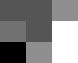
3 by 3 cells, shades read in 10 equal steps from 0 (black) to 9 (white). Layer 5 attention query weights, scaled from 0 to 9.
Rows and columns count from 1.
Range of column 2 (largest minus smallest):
2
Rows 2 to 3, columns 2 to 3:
3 9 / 5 9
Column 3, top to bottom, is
5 9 9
